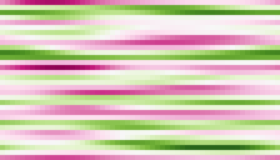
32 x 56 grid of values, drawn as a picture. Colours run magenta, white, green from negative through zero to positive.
Streaks run across, left to right. Stripes running across repeat 7 times from top to bottom. Overall the values sit about 50% of the way up the scale. No overall slope runs across the table.
